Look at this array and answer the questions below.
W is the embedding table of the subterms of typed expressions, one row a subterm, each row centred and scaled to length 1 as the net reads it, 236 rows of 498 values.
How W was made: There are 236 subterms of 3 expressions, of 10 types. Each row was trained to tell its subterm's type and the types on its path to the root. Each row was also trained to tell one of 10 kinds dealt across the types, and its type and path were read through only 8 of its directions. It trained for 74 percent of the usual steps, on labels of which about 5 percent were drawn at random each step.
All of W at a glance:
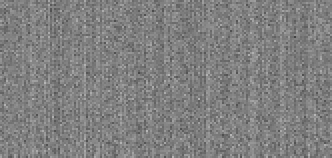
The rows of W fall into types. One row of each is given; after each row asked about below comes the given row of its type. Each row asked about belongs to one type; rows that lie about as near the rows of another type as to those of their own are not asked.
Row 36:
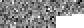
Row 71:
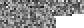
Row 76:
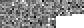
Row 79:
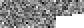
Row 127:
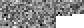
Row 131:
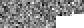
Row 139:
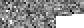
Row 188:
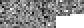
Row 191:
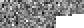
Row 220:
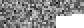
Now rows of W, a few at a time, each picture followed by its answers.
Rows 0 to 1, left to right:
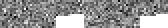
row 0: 220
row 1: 79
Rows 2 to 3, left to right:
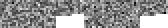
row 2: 71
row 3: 71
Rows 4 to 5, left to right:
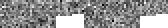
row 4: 76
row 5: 131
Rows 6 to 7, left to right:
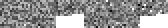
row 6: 220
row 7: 220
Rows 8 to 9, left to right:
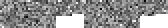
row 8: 71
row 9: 139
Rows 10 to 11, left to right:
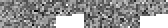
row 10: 79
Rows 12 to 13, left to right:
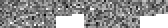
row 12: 188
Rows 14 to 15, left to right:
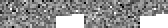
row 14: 76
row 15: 191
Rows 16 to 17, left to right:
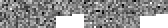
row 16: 191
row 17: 188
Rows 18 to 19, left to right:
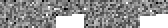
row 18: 220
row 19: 76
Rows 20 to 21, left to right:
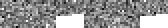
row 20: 36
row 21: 191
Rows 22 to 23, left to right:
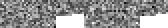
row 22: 36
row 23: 71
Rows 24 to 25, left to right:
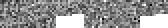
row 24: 76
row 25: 220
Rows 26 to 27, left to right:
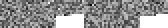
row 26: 220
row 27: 139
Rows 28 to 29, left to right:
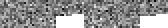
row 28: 71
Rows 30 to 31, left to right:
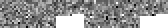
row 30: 36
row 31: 79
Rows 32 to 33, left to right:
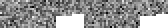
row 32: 71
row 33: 191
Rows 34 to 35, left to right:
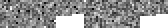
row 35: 191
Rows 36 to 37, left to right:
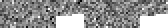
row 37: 79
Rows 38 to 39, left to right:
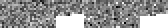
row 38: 71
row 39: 79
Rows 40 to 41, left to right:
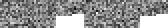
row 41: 220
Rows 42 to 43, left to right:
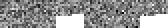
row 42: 188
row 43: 191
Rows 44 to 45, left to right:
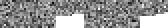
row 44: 220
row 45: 191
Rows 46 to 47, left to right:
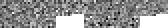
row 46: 131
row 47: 79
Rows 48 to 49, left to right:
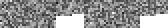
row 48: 79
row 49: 188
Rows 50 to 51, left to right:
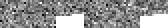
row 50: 188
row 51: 220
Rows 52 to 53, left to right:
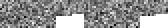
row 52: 191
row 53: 131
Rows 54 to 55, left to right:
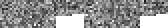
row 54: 188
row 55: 139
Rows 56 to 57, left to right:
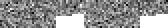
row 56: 188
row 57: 131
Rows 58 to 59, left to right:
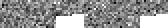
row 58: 139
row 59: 36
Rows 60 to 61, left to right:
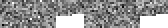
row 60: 36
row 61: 191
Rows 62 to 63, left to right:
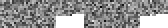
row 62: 79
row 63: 76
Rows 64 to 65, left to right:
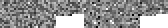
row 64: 191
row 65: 220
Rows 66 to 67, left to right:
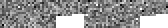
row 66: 131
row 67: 76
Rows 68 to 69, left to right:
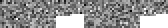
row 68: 131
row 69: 76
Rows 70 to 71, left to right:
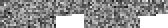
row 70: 76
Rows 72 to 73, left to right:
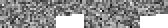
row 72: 71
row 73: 139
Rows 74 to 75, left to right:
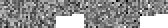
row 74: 139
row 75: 131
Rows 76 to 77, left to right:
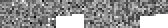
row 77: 139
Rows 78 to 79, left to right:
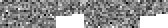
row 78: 220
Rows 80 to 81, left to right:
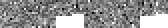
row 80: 79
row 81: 131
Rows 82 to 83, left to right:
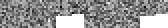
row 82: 191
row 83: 131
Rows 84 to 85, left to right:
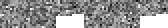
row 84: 139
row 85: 79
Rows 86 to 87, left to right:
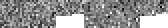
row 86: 76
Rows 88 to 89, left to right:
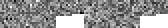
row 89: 139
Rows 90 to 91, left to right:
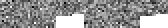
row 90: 220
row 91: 139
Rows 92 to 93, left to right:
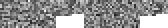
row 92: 139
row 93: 191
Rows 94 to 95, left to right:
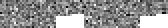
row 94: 76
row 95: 220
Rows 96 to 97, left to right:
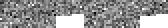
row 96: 188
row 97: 220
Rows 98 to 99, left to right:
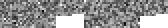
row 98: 79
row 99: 71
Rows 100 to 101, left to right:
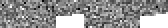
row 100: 127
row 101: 36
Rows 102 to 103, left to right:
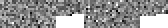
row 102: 71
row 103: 131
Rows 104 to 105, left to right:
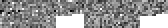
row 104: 36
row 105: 191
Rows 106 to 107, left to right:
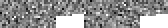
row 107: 139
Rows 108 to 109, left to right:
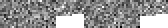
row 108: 36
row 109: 131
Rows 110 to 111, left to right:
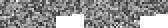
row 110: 71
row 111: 139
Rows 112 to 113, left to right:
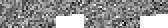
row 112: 220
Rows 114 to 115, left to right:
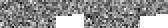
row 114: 79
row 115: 127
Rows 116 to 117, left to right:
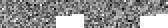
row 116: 131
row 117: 36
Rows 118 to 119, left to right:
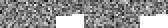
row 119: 76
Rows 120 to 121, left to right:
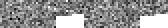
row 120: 220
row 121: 188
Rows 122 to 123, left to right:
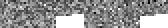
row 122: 188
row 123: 131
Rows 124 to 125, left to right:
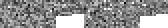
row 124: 139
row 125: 220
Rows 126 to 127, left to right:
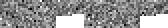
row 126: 127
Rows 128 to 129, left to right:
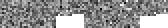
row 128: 191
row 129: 79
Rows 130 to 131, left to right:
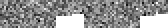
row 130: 131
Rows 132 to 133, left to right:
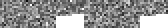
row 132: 36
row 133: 76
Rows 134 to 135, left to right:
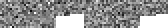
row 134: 79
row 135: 139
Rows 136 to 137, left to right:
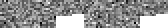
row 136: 220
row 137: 71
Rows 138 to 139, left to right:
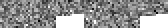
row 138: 131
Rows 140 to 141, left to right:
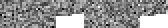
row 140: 191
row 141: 139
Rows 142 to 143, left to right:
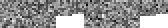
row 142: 191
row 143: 127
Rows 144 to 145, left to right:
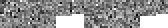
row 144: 188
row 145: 127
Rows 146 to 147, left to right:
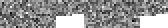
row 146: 127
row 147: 79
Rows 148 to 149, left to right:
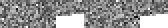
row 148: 79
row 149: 36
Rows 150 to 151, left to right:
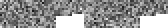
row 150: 191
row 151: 71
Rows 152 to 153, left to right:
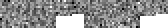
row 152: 139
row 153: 191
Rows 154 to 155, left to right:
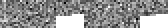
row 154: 131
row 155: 76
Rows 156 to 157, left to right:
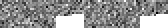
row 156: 139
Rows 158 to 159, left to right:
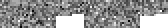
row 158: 191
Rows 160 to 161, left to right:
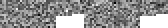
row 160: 131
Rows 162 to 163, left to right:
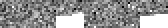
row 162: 36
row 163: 76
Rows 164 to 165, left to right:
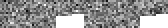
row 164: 76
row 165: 191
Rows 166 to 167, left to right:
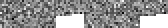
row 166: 131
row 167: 191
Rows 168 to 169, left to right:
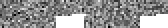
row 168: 131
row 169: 139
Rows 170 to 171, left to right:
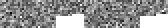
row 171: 71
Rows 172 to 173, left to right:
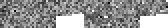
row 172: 131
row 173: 127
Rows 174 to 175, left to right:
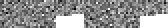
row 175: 131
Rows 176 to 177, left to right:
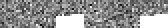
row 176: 191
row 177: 188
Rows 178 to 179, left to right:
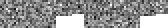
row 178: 220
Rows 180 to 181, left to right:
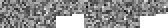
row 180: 139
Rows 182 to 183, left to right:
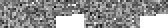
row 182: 139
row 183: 36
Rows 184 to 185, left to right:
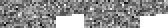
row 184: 127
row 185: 71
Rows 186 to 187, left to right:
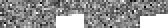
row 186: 220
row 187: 191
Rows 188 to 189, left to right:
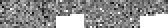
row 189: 131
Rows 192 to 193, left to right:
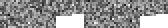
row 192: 71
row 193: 76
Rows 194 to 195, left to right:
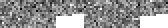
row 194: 79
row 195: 76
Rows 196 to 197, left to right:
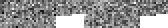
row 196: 188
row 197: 71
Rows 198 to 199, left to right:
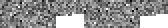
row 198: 191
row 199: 127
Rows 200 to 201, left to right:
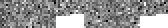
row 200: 76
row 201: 220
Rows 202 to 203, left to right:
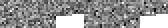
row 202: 127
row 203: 139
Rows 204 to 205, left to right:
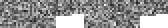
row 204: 220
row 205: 139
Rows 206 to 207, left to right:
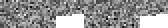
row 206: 127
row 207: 79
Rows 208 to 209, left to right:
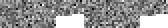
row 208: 127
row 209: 220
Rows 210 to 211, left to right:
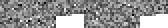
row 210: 191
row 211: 76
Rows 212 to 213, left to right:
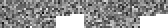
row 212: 131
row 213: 71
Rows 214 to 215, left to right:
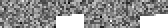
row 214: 131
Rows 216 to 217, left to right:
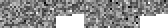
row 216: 79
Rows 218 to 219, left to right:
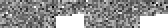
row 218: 36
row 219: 188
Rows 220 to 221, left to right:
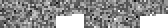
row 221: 191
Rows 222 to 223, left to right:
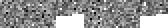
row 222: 220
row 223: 220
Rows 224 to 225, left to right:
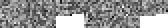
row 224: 139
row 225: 36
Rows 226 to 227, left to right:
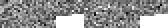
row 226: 139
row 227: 188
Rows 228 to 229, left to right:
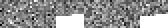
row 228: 188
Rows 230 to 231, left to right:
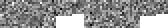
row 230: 36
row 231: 127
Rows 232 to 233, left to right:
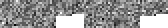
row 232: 79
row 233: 220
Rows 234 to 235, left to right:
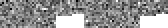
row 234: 79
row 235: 127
